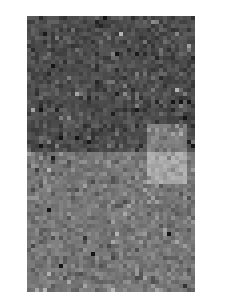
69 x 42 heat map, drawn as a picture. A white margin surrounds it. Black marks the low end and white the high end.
Odd patch: higher, in the middle right. Histogram: bell-shaped. Seam: horizontal, 50% of the way down, the bottom part higher.
